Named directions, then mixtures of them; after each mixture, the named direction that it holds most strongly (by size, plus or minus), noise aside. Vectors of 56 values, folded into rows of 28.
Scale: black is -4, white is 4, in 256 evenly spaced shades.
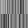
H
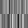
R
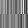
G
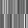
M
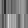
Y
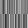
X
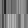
Y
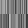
G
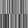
H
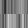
Y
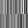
G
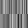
R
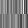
G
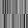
M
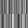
R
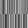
X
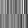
G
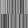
H
